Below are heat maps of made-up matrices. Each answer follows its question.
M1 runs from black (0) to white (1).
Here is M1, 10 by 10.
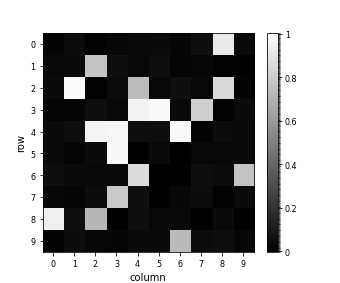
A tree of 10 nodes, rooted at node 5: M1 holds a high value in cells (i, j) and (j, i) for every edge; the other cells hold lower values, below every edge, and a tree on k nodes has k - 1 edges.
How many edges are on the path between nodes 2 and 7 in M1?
3
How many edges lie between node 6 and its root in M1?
3
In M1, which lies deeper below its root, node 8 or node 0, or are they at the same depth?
node 0
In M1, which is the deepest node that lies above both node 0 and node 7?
3
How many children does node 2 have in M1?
2
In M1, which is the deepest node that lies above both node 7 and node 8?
3
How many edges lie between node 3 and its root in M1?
1
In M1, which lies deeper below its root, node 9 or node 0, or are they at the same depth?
node 0
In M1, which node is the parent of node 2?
4
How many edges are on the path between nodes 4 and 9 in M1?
2
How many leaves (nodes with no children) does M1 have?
4
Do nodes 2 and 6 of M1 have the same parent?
yes
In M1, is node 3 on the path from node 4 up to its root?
yes
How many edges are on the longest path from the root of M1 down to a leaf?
5
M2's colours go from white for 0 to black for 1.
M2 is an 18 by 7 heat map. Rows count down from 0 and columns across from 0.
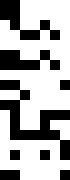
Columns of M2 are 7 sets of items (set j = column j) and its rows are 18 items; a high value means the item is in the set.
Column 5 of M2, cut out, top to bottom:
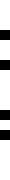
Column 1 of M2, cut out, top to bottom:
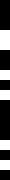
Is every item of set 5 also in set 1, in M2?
no
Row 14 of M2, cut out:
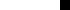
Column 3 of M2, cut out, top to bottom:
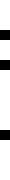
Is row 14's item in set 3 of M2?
no
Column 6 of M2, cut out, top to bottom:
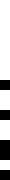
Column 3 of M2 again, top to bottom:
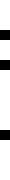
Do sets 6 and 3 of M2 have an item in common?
no
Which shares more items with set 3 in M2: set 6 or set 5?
set 5
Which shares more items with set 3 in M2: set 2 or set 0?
set 2
